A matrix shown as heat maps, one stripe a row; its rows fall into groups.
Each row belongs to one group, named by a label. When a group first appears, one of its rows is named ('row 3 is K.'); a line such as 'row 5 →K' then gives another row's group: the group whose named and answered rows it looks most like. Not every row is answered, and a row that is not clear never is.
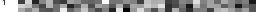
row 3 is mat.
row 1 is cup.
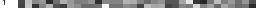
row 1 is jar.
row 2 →cup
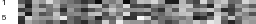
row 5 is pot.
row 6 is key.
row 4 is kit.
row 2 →kit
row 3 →key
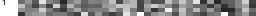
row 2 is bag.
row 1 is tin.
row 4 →jar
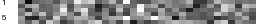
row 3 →mat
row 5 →bag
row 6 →kit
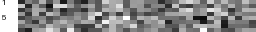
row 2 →mat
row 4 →kit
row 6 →bag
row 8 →key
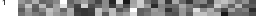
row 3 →cup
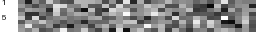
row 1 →kit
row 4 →bag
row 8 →mat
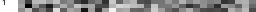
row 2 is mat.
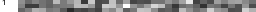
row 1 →kit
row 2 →bag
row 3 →key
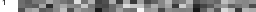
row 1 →kit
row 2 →jar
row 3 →pot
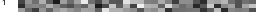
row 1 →jar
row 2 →pot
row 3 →bag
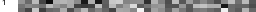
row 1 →mat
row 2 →cup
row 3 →mat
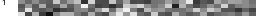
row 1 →kit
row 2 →jar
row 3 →cup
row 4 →mat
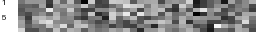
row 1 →pot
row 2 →jar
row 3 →cup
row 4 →pot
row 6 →tin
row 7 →kit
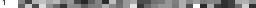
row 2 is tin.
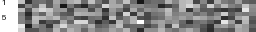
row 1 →kit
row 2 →key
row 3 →tin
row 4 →kit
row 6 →mat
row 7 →mat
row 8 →bag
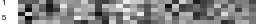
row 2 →mat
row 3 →mat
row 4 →jar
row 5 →kit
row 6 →tin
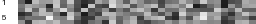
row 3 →jar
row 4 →key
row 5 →cup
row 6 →tin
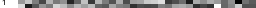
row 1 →cup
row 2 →kit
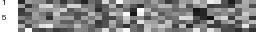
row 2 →tin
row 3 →pot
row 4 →pot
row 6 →pot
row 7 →tin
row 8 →cup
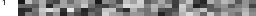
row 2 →jar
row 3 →key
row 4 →key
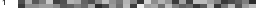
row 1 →cup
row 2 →pot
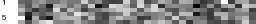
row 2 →pot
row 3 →bag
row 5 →mat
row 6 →tin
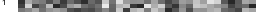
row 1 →key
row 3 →key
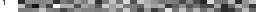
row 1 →pot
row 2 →bag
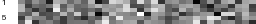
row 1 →pot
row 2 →bag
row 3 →bag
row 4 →mat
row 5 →key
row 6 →cup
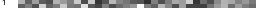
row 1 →kit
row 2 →jar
